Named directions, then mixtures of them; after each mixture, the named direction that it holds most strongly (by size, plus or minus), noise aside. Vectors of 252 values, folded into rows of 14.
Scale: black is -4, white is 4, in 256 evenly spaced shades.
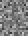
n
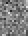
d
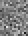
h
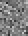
d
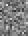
h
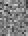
d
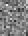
d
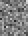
h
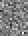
h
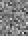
h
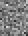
h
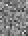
h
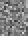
d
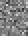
d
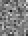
d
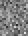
h
